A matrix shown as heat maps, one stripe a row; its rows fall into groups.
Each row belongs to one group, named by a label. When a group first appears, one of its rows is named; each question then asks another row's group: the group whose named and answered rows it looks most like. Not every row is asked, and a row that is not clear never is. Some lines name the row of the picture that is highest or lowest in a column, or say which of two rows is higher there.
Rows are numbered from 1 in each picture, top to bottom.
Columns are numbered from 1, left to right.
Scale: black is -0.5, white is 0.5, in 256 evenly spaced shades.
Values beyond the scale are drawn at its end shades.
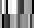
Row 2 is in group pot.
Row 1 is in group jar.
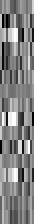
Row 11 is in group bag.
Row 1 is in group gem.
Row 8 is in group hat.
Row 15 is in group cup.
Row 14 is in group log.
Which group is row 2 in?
pot
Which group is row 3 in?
jar
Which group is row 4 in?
pot
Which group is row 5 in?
pot
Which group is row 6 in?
bag
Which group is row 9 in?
jar
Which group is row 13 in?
jar
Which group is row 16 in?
cup
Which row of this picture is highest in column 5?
9
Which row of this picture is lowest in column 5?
2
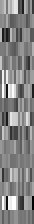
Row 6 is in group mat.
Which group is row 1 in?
jar
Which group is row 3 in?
pot
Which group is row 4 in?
gem
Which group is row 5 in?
log
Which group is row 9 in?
hat
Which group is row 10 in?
cup
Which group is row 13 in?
hat
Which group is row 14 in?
gem
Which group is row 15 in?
jar
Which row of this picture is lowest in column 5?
3
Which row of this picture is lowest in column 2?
3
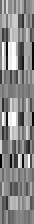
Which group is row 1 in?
mat
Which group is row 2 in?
jar
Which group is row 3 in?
hat
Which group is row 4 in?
jar
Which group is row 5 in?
jar
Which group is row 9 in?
jar
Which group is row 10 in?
hat
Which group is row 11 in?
log
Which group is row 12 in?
bag
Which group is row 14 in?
cup
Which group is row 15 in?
hat
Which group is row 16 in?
gem
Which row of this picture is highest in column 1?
11
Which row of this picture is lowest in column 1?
12
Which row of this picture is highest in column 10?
12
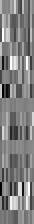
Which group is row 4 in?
log
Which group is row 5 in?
hat
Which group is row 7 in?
pot
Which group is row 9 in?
gem
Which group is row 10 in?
cup
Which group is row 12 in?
cup
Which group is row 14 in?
bag
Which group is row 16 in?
gem
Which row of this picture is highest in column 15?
14
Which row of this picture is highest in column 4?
3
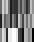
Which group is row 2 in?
bag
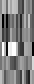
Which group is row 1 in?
jar
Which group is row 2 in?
pot
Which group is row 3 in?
pot
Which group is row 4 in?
jar
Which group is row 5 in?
gem
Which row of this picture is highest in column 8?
4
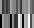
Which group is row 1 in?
pot
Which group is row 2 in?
bag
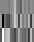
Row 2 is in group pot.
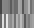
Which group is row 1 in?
bag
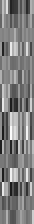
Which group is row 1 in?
cup
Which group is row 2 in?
cup
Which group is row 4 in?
hat
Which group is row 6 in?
log
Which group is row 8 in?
cup
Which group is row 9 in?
hat
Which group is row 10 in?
hat
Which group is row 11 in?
bag
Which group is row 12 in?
gem
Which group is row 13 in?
hat
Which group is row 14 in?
cup
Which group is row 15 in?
gem
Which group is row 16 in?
gem
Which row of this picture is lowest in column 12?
11
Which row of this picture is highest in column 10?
11
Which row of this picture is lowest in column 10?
6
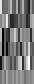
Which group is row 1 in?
log
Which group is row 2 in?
cup
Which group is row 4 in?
pot
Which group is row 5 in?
bag
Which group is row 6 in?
mat
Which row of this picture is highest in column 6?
1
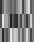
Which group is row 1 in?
bag
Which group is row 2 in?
cup
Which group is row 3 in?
hat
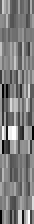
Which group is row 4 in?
log
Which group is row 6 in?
bag
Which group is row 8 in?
hat
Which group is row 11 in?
pot
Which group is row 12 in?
cup
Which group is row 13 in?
cup
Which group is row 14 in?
log
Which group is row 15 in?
gem
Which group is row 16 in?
bag
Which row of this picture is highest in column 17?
15
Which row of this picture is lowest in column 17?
10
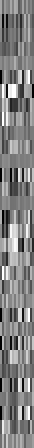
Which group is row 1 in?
log
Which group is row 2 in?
pot
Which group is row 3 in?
pot
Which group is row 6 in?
bag
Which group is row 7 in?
jar
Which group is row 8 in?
cup
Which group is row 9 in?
mat
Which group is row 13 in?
bag
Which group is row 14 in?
cup
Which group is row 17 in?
hat
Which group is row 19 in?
hat
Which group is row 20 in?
mat
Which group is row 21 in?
hat
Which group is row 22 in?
mat
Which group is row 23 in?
bag
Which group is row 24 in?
log
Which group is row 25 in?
bag
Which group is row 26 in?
hat
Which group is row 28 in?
bag
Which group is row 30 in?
bag
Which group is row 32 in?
mat
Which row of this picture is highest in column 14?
17
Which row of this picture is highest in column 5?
7
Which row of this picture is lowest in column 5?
16
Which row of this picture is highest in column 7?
7
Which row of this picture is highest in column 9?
18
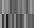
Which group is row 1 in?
cup
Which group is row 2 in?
pot
